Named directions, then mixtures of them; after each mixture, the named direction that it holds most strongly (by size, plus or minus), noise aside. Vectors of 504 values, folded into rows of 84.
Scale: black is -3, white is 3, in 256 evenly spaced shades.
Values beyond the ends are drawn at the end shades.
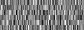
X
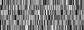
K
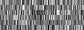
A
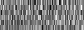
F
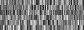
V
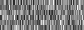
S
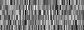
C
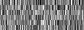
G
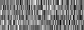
F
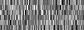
C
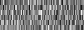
F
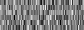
V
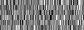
S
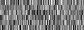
X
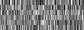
G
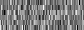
G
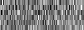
K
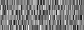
X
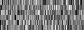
K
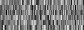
V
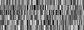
V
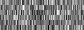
A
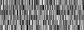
V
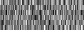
A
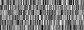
K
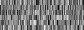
V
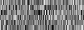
K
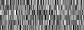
X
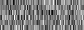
S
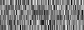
G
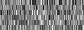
A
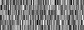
S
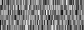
K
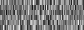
V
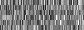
S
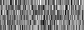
G
